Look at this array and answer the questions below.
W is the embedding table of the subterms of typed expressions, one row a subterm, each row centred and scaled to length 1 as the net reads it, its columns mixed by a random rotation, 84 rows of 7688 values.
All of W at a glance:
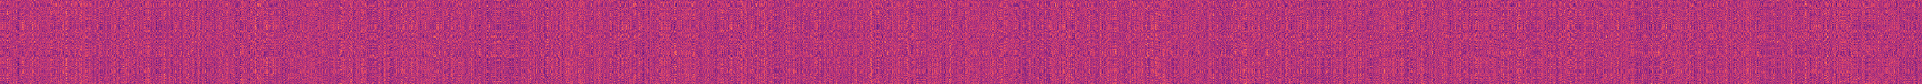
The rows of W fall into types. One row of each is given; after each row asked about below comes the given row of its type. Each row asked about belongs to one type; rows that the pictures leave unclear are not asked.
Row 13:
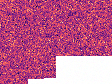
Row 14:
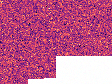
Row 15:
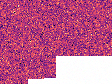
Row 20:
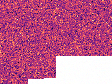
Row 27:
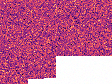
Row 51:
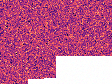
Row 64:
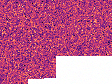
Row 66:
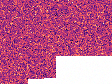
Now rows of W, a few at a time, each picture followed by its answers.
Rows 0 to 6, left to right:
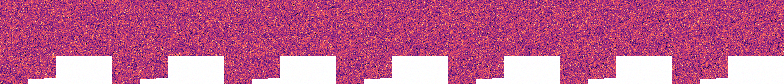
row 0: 20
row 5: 15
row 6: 15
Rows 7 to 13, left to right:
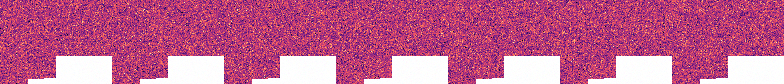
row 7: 51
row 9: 51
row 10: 64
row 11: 13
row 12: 64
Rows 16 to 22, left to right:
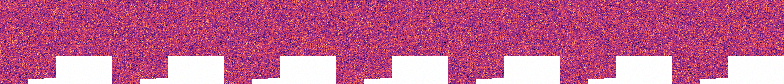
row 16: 20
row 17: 64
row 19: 64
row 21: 15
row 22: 27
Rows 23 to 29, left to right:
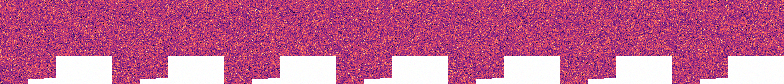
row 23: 20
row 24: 27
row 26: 27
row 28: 27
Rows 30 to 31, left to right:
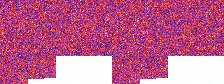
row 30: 64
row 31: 51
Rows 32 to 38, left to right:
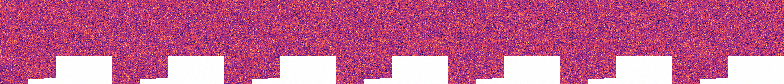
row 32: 20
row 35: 14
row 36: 14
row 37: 14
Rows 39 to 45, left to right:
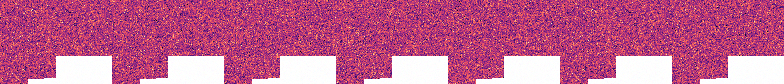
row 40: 13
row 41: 20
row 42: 20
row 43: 51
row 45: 51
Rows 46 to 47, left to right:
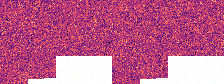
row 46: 64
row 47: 13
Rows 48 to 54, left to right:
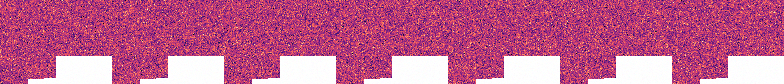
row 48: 20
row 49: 15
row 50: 20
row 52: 51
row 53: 51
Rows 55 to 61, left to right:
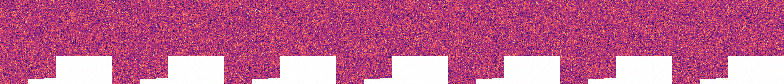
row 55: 15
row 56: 14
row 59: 13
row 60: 20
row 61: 27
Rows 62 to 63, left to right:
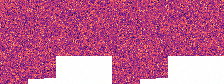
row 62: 13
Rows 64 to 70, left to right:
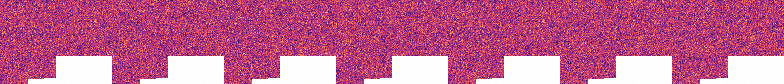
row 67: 13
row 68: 64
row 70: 27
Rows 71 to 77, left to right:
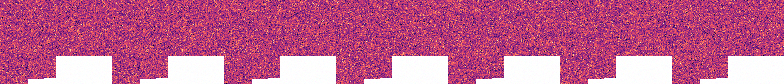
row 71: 27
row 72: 27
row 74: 14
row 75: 13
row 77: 15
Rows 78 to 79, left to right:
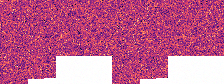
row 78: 13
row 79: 51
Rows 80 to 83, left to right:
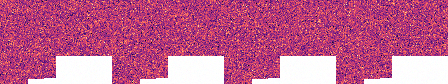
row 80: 13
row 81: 20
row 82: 64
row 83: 15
